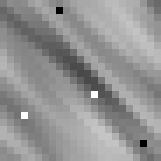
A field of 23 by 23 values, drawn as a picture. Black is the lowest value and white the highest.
Mirror symmetry: none. Average level on the scale: 60%. Odd rows or columns: none. Roughest part: centre. Grain: diagonal, down to the right. Lone odd cells: 4, 2 higher and 2 lower than their neighbours.
